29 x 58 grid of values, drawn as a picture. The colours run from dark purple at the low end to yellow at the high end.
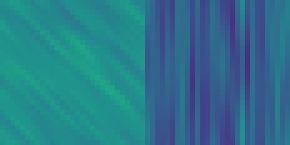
The table splits into one row of 2 panels. Panel 1,1: middling, slanting down to the right, faint in contrast. Panel 1,2: low, streaked downward.
